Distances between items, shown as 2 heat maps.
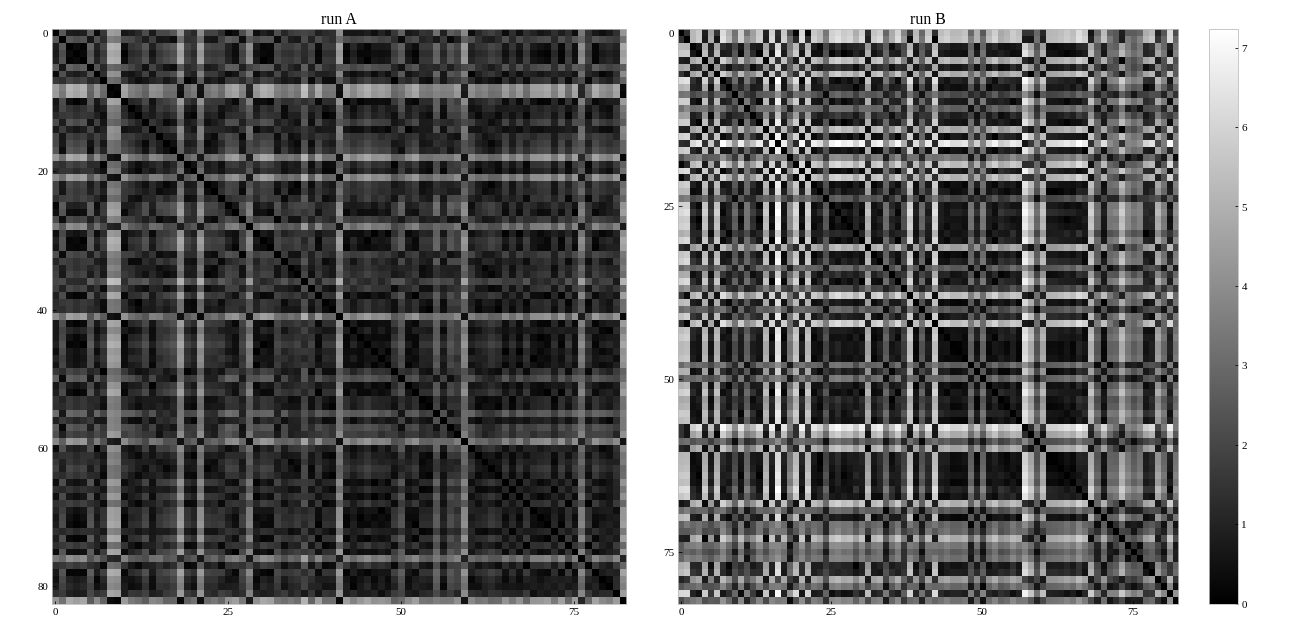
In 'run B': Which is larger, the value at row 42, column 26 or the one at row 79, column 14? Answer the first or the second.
the first
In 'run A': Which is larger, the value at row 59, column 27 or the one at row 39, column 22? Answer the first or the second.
the first
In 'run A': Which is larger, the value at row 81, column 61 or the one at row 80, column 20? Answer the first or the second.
the first
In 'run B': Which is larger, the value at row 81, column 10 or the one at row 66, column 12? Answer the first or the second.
the second
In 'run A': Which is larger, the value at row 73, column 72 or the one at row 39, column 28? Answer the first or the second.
the second
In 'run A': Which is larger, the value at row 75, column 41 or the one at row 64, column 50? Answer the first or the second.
the first
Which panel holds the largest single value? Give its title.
run B
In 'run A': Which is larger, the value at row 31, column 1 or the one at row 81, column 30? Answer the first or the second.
the first
